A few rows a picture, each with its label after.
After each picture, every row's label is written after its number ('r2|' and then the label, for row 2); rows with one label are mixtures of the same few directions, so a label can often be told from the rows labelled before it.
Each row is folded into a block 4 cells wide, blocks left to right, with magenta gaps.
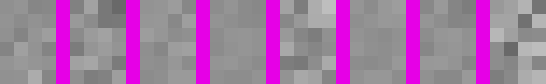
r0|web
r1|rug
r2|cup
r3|rug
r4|rug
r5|rug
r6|rug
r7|cup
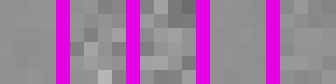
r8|rug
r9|web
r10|rug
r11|rug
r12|rug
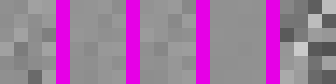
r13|web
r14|cup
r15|cup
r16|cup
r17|cup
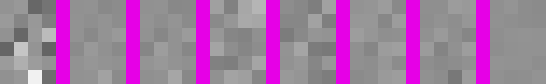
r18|web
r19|web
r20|web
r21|rug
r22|cup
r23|cup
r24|web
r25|rug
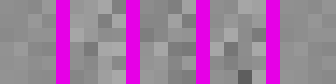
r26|cup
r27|cup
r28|cup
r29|web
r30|cup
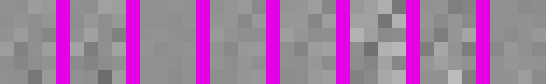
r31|web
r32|web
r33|web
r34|cup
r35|cup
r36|cup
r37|web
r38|web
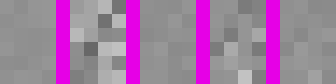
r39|rug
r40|cup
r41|cup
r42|web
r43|web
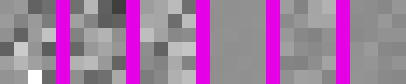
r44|web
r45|rug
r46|cup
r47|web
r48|rug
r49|cup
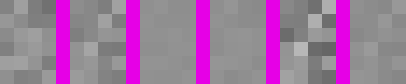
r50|rug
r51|cup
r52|rug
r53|rug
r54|cup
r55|cup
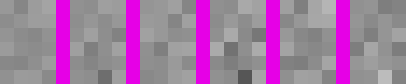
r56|rug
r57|web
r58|cup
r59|web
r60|rug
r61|web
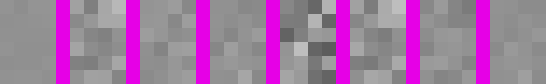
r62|rug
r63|rug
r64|cup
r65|web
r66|cup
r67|rug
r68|rug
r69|web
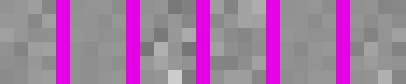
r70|cup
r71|cup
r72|web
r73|rug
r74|cup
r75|web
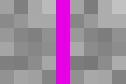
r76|rug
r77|rug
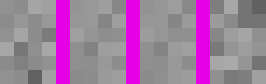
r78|web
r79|cup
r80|cup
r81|rug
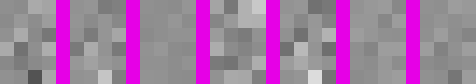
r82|web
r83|web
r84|cup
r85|rug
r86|web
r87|cup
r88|web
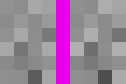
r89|web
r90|web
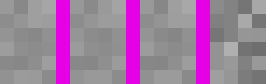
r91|rug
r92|rug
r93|rug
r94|cup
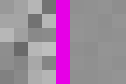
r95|cup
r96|cup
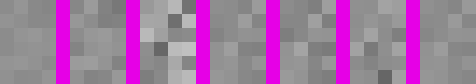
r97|rug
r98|rug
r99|cup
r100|cup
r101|cup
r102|web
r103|cup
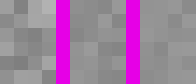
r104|rug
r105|cup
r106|cup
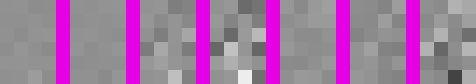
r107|web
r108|web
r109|web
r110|web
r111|rug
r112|cup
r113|web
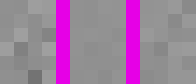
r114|web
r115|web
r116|cup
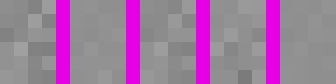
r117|cup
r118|web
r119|cup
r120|web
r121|cup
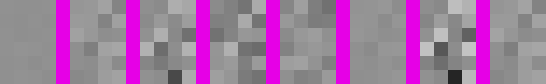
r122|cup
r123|cup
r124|web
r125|cup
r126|rug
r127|cup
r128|web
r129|cup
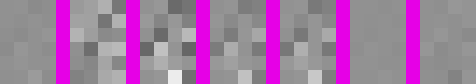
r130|web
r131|cup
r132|web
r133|web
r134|web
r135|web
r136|web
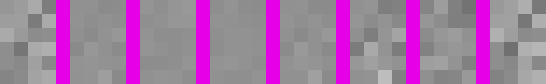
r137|cup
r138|web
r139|rug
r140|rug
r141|web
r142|web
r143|rug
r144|cup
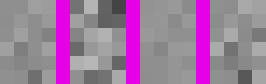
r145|web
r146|rug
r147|cup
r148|web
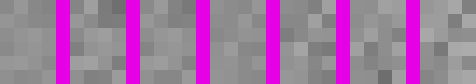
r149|rug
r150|rug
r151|rug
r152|cup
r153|cup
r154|web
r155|cup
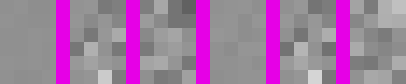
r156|rug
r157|web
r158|rug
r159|cup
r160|web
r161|rug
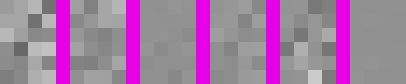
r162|cup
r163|rug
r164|web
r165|cup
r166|web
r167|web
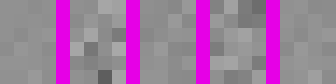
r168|web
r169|web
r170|cup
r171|rug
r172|web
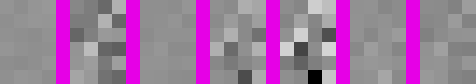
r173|rug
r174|cup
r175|cup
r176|web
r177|web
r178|web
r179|cup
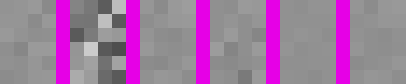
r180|cup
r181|cup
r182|rug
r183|web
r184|web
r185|rug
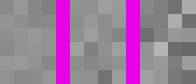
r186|rug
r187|web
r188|cup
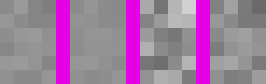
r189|rug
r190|rug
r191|rug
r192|rug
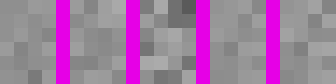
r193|web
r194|rug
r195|rug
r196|cup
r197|cup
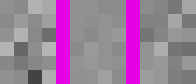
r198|web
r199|web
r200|cup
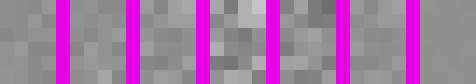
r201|cup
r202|web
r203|rug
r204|rug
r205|rug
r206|rug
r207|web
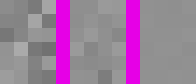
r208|cup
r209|web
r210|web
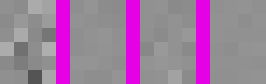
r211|web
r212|rug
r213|web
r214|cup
